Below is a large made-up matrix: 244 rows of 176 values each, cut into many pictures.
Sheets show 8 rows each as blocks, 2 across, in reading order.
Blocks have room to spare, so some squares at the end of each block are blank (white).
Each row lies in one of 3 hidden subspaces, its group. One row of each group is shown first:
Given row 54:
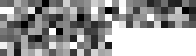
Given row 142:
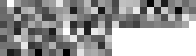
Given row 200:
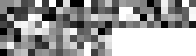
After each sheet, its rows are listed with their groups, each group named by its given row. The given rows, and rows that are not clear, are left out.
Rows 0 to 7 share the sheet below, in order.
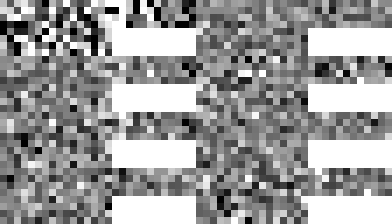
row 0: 54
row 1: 142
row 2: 54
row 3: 200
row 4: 54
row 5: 142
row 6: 54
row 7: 54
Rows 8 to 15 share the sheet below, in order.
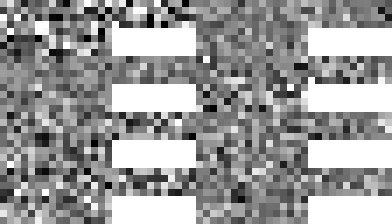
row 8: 142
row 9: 54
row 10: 142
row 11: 142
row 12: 142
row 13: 54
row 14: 142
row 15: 142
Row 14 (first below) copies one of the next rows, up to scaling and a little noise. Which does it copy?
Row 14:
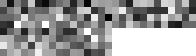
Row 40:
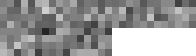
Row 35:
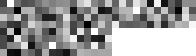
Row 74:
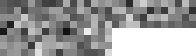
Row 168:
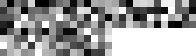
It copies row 168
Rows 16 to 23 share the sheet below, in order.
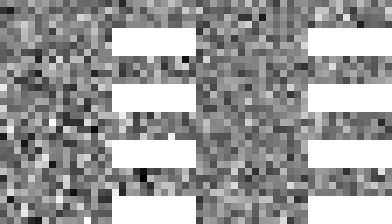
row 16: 54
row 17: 200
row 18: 200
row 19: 142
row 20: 54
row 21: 54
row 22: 200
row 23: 200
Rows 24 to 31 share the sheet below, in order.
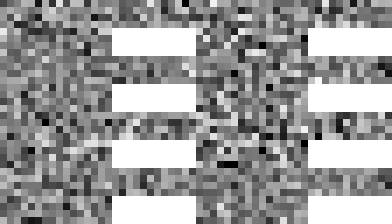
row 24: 200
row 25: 142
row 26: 54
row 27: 54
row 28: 142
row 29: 200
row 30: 200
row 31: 54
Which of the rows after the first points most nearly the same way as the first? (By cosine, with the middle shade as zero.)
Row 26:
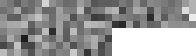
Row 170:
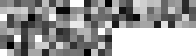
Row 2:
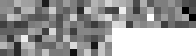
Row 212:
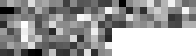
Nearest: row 170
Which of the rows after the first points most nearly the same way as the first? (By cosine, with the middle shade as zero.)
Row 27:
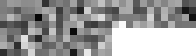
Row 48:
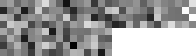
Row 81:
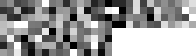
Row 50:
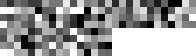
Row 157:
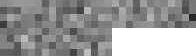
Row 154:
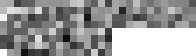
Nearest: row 157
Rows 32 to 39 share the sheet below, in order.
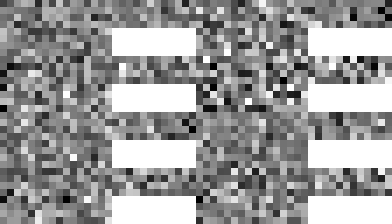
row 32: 200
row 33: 54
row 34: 200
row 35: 142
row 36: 54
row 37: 200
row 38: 142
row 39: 200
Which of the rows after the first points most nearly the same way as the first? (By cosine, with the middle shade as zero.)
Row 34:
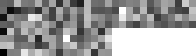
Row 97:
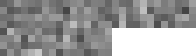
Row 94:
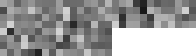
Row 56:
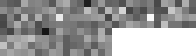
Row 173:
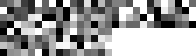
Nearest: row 173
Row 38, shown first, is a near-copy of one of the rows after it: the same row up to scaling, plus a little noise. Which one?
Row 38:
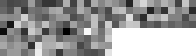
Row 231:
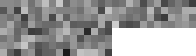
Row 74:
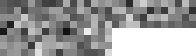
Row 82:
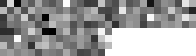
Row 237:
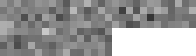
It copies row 74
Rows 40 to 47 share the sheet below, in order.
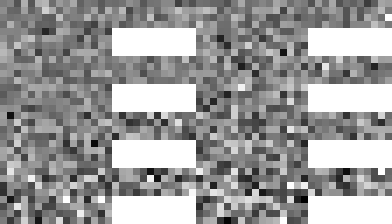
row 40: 142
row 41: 54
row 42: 200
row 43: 142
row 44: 142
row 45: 200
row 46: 142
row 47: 200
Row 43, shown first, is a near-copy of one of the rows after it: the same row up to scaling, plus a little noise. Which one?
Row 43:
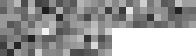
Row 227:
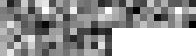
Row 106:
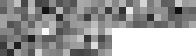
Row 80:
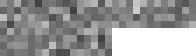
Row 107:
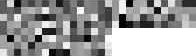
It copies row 106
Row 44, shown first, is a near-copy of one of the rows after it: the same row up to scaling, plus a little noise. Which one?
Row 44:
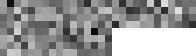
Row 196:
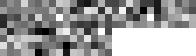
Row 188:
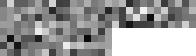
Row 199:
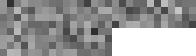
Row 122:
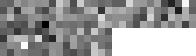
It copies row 199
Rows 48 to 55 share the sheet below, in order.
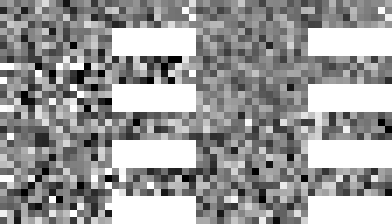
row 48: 54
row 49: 54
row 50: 54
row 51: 142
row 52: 142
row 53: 54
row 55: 142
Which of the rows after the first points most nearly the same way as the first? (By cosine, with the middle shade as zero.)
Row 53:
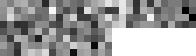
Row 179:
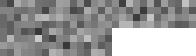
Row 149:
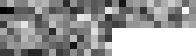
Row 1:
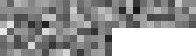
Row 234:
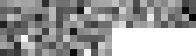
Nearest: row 234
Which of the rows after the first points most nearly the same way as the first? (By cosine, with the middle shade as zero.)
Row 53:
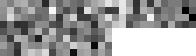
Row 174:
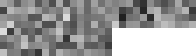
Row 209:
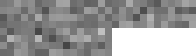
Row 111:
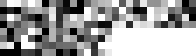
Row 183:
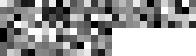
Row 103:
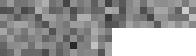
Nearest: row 111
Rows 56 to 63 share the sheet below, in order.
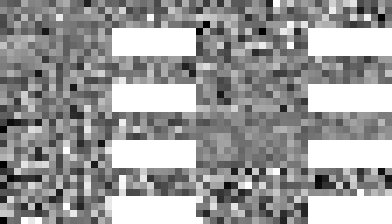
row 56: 142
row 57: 142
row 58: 54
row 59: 54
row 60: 200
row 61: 54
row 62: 200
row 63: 200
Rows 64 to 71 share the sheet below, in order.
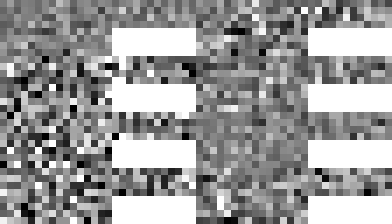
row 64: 142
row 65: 142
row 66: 54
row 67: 200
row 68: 142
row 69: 200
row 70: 54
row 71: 54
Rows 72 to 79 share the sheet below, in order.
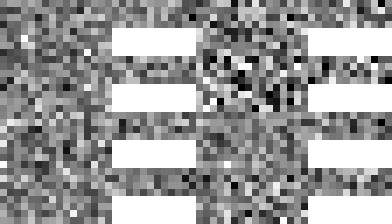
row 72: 54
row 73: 200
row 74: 142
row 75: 142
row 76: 200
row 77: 54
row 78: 54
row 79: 54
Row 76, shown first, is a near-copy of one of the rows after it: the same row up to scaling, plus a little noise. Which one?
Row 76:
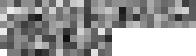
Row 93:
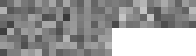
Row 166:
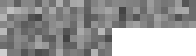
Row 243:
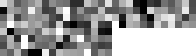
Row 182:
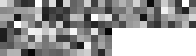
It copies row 166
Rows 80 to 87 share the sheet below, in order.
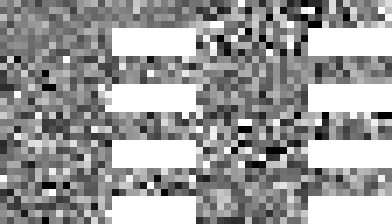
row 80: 142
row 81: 54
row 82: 142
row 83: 200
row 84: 200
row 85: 142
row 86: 200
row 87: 54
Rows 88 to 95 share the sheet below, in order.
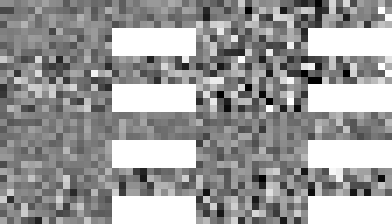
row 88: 54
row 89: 54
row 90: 200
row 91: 54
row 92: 200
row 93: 200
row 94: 200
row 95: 200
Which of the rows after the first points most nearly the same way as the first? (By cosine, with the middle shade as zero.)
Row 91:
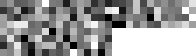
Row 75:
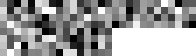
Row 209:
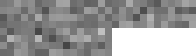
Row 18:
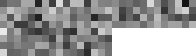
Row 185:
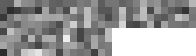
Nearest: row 18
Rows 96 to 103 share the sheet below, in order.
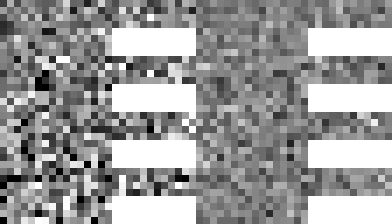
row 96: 142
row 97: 200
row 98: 142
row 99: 54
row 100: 54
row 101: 142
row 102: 200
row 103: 54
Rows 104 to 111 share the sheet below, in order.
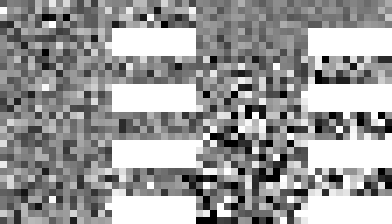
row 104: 200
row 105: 54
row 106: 142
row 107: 142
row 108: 200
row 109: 200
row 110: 54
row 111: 54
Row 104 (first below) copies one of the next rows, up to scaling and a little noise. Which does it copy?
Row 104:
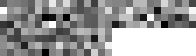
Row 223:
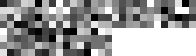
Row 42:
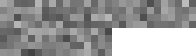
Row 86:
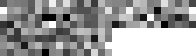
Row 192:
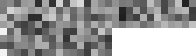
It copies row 86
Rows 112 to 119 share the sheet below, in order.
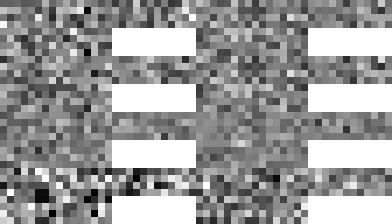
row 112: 54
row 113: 200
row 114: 200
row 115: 200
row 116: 200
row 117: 142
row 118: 142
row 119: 54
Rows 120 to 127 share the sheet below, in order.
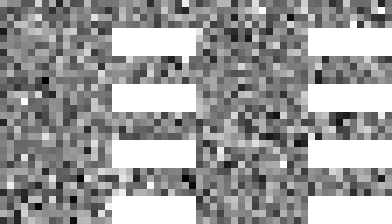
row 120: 200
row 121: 200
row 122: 142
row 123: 142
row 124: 142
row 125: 200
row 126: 54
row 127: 200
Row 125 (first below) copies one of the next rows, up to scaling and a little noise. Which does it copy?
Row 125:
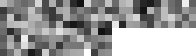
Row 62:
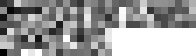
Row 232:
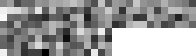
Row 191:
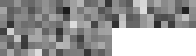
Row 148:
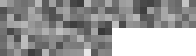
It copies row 148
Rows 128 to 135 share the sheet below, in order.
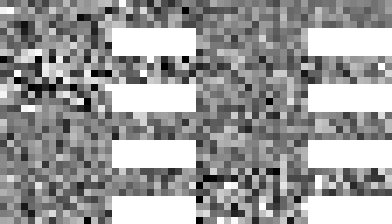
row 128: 54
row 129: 200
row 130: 200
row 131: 54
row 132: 200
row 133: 200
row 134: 54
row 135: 200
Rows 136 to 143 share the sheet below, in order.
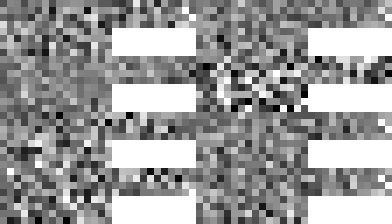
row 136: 54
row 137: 54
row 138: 54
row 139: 54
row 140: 142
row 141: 54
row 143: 54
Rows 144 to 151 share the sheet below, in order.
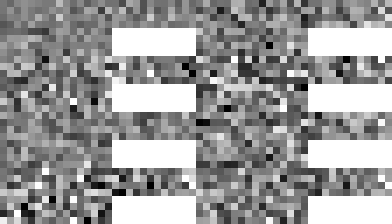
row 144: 142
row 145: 54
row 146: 54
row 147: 200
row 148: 200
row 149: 54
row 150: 54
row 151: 54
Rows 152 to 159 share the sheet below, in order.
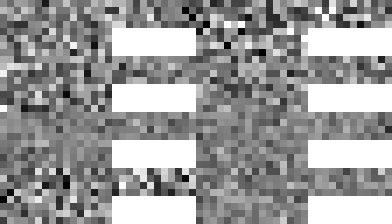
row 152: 54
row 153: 142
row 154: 200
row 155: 200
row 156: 142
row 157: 54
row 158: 200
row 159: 200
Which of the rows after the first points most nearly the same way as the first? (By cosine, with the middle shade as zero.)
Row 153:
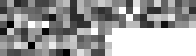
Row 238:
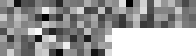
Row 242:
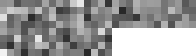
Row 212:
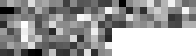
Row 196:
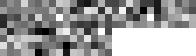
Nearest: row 238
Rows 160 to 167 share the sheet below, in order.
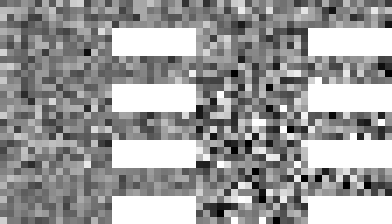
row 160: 200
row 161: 142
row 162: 54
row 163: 54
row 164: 200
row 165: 200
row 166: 200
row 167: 142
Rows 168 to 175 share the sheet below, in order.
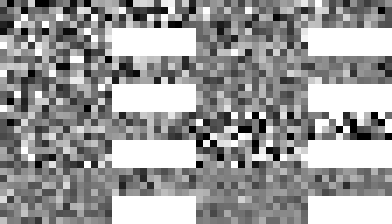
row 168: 142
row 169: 54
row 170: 200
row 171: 54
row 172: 54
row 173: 200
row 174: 200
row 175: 142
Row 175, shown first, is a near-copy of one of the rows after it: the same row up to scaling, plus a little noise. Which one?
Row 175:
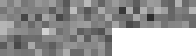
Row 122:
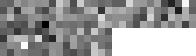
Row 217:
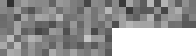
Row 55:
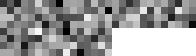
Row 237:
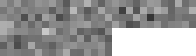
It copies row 237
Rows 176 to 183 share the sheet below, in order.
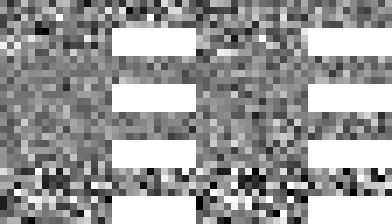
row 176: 142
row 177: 200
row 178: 142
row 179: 142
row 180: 54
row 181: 142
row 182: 200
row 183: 200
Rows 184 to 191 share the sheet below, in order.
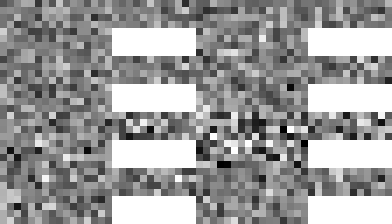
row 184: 200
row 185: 200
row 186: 200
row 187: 142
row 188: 142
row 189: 200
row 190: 142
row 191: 200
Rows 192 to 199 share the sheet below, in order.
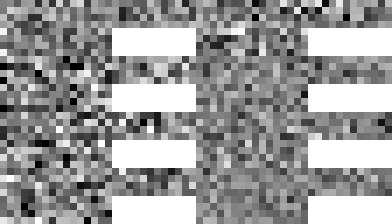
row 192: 200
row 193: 142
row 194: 54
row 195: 54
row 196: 142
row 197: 54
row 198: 54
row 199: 142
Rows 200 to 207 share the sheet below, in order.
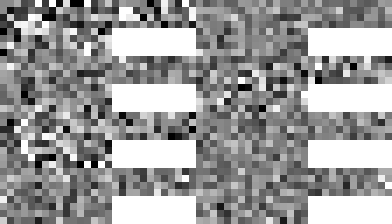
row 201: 54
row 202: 54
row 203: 142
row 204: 54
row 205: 200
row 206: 200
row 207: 54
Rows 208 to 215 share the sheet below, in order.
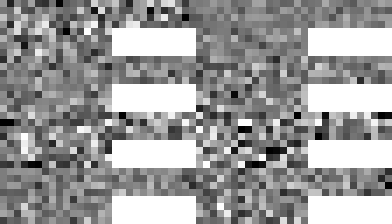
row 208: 142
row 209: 142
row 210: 142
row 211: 200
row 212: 54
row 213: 142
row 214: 54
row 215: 54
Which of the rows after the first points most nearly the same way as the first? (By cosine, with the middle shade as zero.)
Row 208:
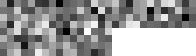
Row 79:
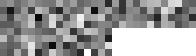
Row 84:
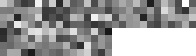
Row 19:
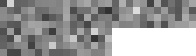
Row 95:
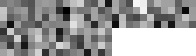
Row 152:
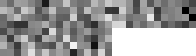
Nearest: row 95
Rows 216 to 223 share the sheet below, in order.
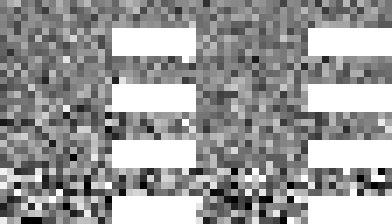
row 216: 142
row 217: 142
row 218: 142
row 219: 142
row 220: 54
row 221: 54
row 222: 200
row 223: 200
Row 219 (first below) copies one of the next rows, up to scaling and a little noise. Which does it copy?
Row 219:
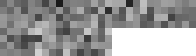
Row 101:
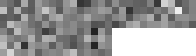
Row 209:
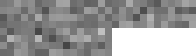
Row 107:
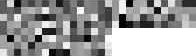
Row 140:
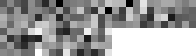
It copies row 140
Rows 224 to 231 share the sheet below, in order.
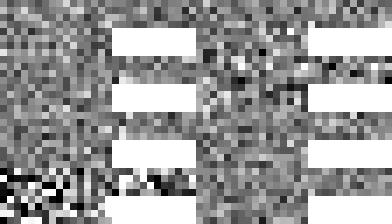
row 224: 54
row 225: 142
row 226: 142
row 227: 142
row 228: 142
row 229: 142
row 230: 200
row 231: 142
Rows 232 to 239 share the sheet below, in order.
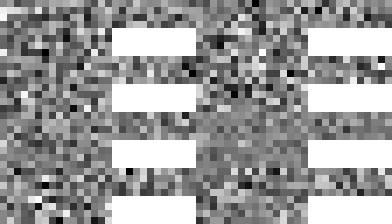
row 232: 200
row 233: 142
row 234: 54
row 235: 200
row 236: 200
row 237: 142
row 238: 142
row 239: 200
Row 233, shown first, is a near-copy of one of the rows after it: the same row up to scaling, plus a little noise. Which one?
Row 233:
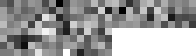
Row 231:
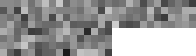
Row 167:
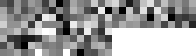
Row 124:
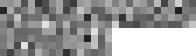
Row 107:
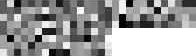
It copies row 167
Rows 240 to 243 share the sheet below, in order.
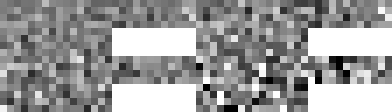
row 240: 54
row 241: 54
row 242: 200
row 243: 200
